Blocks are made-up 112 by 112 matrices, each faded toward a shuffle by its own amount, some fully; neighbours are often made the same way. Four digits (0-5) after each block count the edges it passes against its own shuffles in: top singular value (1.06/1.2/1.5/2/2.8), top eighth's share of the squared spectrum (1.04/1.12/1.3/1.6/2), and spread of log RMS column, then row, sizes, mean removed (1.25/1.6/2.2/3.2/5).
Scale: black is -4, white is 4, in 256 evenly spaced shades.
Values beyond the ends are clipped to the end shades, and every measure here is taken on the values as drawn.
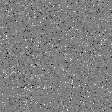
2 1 0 0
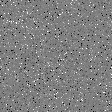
0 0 0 0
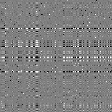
5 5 3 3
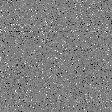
3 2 0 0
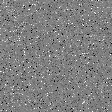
0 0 0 0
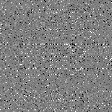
4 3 1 2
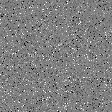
3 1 0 0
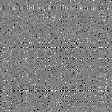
5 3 2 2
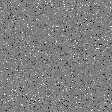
0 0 0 0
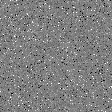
1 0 0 0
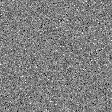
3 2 0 0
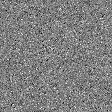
0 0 0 0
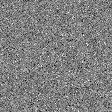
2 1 0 0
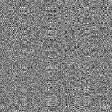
5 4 3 3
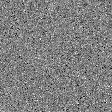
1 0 0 0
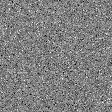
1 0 0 0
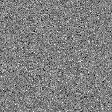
3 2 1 0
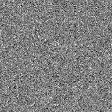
3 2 1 1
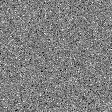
2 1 0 0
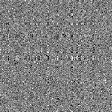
4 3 2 2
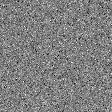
1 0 0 0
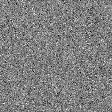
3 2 0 0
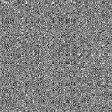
4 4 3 2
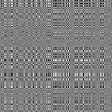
5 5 5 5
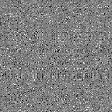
4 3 2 2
